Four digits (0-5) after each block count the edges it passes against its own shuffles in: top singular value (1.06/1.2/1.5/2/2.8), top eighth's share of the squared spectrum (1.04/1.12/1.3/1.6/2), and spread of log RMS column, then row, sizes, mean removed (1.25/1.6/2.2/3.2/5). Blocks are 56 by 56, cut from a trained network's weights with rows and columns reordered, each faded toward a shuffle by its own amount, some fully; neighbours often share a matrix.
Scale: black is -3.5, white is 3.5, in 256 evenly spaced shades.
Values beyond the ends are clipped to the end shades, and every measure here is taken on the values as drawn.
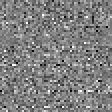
3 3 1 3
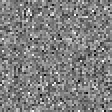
2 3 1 1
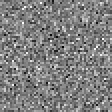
0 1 0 0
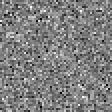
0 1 0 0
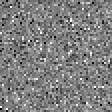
0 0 0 0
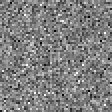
0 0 0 0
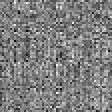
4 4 2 1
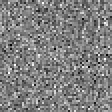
2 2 1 0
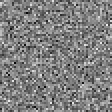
0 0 0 0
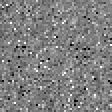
1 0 0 0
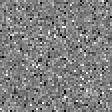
1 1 1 0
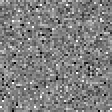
1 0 0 0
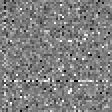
3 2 1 1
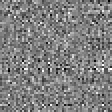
3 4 2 2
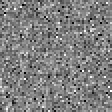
0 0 0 0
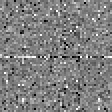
3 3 1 1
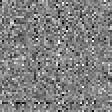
3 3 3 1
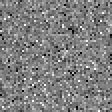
0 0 0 0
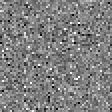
1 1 1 0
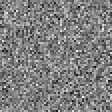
2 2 1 0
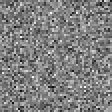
3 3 1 0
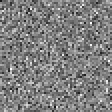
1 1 0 0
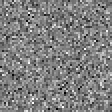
0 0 0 0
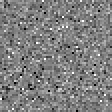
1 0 0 0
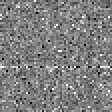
2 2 0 1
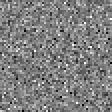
2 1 0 0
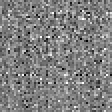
2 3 0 2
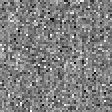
1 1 0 0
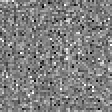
1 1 0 0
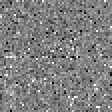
2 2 0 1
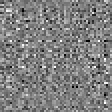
4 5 2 3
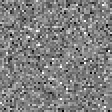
1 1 0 0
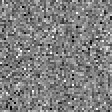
0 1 0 0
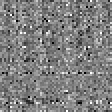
3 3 1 3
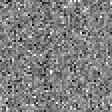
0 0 0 0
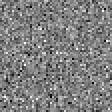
1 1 0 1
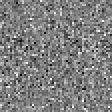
1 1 0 1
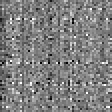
3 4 1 3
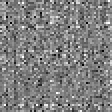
3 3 1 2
